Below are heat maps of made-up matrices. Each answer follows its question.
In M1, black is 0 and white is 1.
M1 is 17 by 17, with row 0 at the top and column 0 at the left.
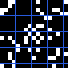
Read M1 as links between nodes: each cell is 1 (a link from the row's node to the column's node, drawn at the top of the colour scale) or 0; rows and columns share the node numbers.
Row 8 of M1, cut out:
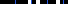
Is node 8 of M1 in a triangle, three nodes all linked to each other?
no
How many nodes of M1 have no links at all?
1
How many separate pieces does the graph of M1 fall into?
2
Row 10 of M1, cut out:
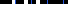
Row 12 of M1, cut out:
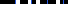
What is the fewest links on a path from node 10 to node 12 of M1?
2
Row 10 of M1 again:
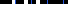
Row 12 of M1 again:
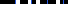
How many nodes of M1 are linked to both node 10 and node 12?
1
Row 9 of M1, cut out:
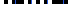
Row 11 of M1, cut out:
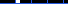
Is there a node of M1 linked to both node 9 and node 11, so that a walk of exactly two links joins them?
no
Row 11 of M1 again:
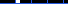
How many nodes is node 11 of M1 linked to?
1
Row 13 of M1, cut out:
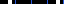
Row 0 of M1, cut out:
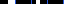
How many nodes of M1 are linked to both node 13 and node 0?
2
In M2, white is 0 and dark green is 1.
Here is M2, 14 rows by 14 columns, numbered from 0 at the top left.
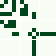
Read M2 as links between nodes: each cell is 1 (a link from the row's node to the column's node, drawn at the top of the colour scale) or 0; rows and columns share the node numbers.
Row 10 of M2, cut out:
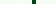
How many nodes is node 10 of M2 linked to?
1
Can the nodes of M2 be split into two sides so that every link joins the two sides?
no
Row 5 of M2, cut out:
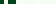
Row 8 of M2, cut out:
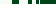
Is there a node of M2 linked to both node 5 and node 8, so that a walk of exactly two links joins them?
yes
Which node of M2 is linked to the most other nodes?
node 8
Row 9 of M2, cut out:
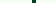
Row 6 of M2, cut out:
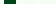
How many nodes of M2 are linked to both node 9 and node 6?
0
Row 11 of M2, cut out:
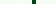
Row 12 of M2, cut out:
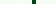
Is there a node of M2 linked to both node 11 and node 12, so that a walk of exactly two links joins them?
yes
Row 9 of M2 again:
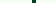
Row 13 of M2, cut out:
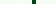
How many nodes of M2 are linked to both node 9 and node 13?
1
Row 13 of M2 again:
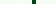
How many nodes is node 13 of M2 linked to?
1
